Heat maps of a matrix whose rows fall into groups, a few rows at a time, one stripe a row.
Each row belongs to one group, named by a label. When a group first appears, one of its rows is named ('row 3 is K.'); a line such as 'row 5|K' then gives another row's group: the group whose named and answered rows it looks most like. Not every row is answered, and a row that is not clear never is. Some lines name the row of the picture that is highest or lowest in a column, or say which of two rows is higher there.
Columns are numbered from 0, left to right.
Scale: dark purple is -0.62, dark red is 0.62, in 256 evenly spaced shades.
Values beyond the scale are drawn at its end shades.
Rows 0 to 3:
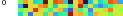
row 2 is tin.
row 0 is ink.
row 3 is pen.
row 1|ink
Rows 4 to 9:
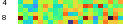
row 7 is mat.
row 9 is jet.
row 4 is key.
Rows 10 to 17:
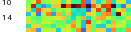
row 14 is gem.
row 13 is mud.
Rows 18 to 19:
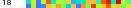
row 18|mud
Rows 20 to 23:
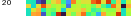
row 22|key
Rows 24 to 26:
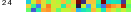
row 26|jet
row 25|jet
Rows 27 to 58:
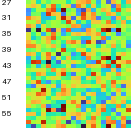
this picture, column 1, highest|42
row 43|mud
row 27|pen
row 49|tin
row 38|mat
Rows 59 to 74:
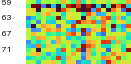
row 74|jet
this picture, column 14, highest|61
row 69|mud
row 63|mud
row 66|gem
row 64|pen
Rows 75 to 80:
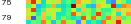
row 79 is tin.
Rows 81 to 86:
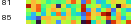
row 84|mud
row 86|mat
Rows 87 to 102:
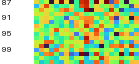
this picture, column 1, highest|98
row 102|mat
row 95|pen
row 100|mat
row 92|key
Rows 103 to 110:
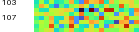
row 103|pen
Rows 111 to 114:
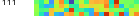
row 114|mat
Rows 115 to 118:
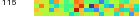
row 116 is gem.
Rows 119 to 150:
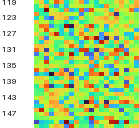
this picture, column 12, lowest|131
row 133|mat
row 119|jet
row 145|ink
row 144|tin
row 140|key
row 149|mud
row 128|pen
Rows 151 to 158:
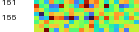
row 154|jet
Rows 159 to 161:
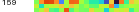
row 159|tin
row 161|key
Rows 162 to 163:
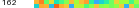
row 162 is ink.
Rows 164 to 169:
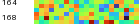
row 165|tin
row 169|gem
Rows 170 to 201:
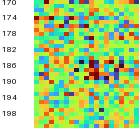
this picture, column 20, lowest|170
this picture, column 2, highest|170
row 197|ink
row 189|pen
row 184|gem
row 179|jet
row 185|gem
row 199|ink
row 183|tin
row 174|tin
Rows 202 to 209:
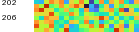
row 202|jet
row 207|tin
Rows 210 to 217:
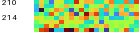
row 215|ink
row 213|pen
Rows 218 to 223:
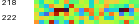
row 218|mud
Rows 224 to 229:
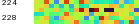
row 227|mud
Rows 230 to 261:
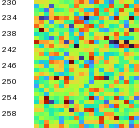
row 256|jet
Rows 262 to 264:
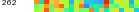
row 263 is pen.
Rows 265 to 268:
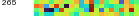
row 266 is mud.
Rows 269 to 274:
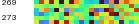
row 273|mat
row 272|mud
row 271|gem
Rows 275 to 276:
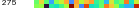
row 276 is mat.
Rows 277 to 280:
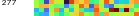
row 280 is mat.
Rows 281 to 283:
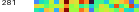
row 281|mud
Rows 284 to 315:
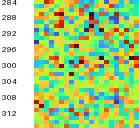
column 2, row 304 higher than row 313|No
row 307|tin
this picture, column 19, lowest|298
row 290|jet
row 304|key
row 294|key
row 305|key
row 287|jet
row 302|tin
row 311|tin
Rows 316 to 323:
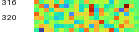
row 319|key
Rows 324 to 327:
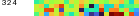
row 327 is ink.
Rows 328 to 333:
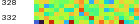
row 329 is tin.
